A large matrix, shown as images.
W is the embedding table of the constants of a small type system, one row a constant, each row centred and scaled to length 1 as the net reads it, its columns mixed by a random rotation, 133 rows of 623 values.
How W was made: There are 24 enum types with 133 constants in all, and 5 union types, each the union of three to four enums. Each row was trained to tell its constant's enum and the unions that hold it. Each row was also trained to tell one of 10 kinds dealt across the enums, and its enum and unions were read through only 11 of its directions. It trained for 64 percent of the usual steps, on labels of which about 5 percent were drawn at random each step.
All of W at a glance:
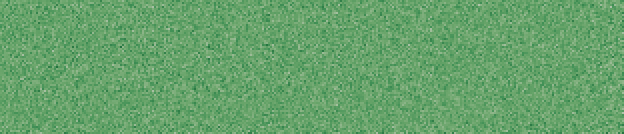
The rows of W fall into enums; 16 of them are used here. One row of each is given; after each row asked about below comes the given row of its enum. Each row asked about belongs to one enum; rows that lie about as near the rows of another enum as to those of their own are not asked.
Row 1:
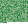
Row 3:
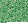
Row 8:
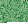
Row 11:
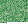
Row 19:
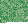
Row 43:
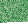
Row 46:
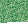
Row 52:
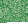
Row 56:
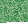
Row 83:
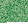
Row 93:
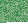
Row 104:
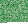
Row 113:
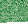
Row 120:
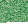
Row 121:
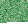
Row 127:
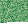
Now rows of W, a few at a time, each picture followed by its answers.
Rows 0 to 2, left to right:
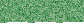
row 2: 11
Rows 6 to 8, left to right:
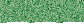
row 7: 93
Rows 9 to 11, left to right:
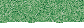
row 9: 43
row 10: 3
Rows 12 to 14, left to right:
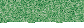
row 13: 52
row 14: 56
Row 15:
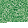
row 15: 11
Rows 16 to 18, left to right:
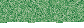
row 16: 46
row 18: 120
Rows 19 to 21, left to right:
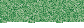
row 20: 46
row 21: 46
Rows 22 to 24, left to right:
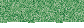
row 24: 56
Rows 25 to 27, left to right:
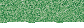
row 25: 127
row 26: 104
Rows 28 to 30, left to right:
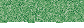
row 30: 43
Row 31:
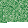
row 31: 3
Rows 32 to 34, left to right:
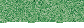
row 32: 43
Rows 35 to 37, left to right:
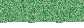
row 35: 19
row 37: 56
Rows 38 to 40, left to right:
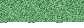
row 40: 113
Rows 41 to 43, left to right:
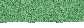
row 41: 93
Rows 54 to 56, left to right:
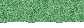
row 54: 127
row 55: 121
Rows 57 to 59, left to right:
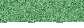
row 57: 120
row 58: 46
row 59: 3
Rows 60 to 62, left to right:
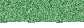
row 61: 19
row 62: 93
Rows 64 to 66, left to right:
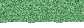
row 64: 19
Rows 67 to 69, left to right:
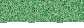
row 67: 46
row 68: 93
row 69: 104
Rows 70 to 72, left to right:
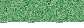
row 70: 127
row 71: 56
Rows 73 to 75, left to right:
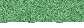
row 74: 3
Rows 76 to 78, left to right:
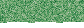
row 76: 83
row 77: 1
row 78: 1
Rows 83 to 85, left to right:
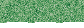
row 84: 83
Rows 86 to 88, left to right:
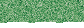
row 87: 1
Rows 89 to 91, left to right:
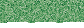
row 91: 104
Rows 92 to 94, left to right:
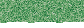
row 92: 8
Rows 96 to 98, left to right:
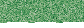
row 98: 120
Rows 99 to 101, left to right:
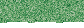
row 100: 43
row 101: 52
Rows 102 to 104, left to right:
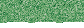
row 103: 104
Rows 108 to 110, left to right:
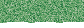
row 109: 127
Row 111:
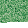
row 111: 3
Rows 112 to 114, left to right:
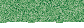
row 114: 52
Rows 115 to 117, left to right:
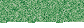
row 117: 127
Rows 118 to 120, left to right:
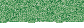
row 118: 56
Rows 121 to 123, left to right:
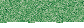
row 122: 11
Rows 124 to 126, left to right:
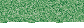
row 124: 120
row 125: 52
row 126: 93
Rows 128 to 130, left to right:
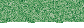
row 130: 1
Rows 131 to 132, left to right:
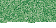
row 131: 1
